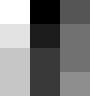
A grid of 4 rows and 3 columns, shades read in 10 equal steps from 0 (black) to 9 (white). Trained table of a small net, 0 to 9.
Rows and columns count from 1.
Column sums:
31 5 16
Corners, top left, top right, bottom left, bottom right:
9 3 7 5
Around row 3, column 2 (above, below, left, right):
1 2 7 4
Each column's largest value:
9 2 5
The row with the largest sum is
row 4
